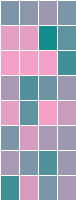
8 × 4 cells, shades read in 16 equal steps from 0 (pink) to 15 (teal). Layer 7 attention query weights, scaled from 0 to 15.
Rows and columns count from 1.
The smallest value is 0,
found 4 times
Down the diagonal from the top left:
8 1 0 6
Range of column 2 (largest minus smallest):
11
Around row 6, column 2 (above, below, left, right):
10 8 8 5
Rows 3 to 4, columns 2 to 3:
0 0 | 11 9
